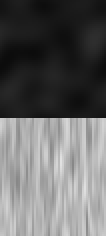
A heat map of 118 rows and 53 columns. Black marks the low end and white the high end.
The table splits into 2 rows of 1 panel. Panel 1,1: very low, smooth, faint in contrast. Panel 2,1: high, streaked downward.
